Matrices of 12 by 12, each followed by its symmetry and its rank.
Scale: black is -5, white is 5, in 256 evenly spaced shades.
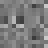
neither, rank two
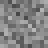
neither, full rank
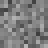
neither, full rank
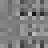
neither, rank two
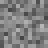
neither, full rank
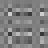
neither, rank one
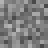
neither, full rank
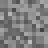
antisymmetric, full rank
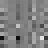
neither, rank two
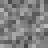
antisymmetric, full rank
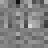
neither, rank two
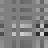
neither, rank one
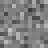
antisymmetric, full rank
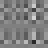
neither, rank one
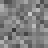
antisymmetric, full rank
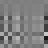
neither, rank one
